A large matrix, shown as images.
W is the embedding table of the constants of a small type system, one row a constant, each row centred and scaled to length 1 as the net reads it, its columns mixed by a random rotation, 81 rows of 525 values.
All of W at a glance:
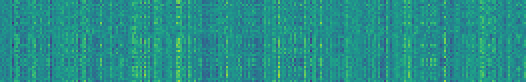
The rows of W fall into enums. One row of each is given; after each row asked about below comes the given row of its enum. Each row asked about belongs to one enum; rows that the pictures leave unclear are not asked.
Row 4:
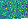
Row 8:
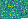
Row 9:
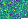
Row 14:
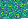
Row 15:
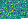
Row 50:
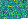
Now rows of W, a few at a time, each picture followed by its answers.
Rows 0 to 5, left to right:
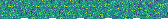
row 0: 8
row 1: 50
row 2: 50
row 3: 14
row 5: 9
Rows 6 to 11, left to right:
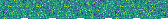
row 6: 50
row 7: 8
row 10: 50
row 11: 15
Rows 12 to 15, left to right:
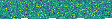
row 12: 4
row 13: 8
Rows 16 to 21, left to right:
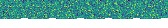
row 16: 50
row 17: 14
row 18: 8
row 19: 9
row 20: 9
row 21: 8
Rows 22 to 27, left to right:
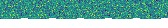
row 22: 8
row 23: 8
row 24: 50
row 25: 15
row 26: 14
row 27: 9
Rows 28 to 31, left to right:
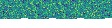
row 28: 50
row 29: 9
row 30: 9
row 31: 15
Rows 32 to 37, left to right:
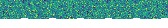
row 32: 50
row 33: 9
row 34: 4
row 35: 50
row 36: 14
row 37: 4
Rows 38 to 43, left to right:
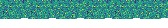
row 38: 50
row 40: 14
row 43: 14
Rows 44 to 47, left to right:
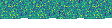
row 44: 8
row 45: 8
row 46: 50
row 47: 8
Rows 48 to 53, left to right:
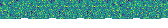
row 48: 9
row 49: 50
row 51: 50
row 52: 9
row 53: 14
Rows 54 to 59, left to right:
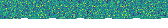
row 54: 4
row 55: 8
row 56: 14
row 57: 50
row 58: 8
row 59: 15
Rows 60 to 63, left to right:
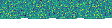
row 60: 15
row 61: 8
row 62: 14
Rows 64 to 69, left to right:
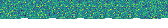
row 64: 15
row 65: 8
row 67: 14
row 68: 14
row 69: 4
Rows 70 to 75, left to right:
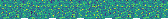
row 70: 14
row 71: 50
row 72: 14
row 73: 8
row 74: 14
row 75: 14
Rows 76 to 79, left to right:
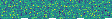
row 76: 8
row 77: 14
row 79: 15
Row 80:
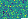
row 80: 50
